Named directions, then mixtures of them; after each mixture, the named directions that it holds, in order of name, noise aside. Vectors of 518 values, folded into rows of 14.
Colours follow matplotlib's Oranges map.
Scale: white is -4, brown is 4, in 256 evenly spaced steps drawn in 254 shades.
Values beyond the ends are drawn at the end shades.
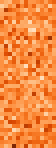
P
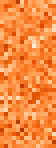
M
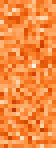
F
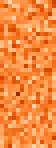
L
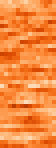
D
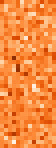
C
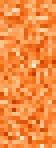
F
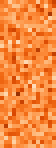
C, L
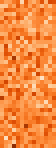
C, P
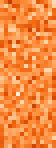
L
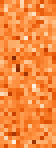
C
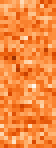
C, D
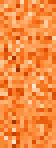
C, P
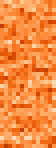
D, L, M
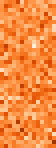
M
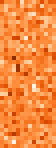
C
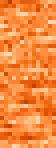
D, P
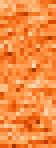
D, F, P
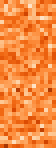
C, D, F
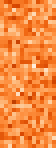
D, F, L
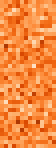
F, M, P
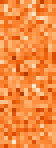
C, F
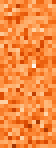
F, P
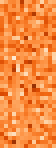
C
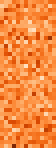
P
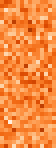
F, P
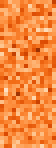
F, L
